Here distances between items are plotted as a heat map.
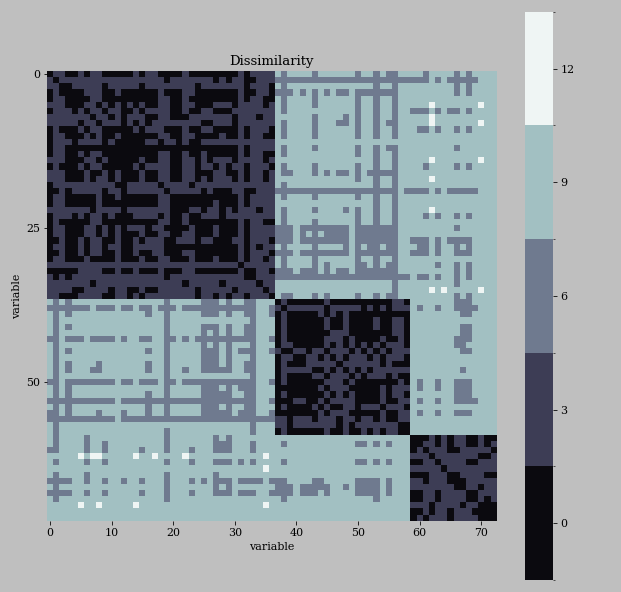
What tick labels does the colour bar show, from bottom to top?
0, 3, 6, 9, 12
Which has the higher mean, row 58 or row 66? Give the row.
66
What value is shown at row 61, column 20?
9
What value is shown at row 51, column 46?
3
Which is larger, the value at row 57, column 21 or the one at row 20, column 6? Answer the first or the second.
the first
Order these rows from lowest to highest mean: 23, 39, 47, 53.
53, 23, 39, 47
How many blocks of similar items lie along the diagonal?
3
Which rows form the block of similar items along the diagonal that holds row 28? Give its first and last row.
0 to 36
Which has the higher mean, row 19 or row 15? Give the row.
15
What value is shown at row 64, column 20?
9
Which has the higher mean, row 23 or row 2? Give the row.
2
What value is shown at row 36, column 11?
3
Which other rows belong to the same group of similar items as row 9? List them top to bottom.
0, 1, 2, 3, 4, 5, 6, 7, 8, 10, 11, 12, 13, 14, 15, 16, 17, 18, 19, 20, 21, 22, 23, 24, 25, 26, 27, 28, 29, 30, 31, 32, 33, 34, 35, 36
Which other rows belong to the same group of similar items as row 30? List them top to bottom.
0, 1, 2, 3, 4, 5, 6, 7, 8, 9, 10, 11, 12, 13, 14, 15, 16, 17, 18, 19, 20, 21, 22, 23, 24, 25, 26, 27, 28, 29, 31, 32, 33, 34, 35, 36
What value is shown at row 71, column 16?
9
